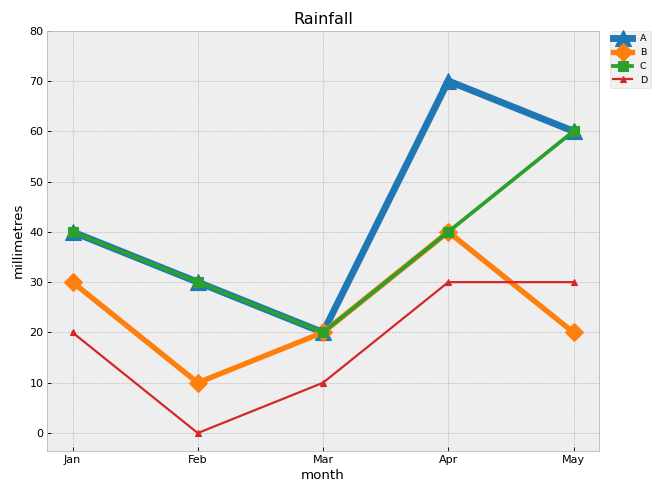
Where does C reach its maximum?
May
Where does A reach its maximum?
Apr
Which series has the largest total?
A
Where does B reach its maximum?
Apr
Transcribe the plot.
Title: Rainfall
x-axis: month, ticks Jan Feb Mar Apr May
y-axis: millimetres, ticks 0 10 20 30 40 50 60 70 80
Legend: A, B, C, D
Values:
A: 40 30 20 70 60
B: 30 10 20 40 20
C: 40 30 20 40 60
D: 20 0 10 30 30
